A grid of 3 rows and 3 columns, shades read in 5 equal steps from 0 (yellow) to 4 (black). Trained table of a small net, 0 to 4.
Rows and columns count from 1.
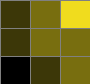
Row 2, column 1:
3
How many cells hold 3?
3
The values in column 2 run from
2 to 3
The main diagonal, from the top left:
3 2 2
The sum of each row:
5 7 9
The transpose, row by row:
3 3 4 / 2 2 3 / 0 2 2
